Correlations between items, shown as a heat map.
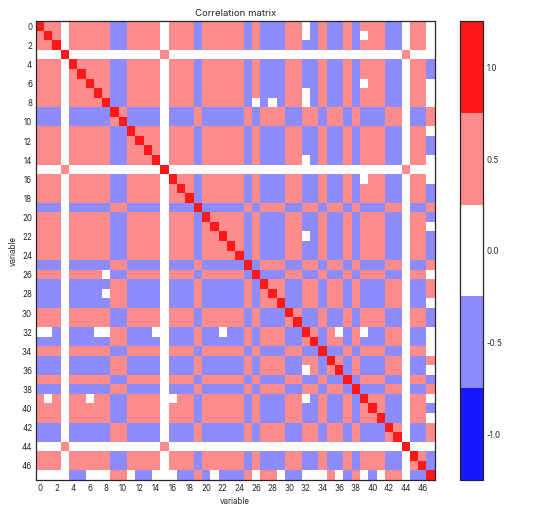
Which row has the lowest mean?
36
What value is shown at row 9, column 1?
-0.5
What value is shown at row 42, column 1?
-0.5
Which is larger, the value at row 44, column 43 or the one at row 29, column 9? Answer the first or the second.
the second
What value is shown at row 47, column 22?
-0.5
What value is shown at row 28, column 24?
-0.5
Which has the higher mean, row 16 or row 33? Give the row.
16
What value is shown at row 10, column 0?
-0.5
